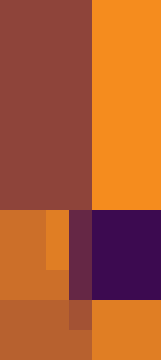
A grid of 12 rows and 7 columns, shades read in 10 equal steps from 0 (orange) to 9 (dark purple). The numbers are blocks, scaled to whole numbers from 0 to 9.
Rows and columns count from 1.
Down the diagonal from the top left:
5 5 5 5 0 0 0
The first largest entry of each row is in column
1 1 1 1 1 1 1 5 5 5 4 1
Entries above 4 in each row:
4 4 4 4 4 4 4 4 4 4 0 0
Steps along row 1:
same same same down same same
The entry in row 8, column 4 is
7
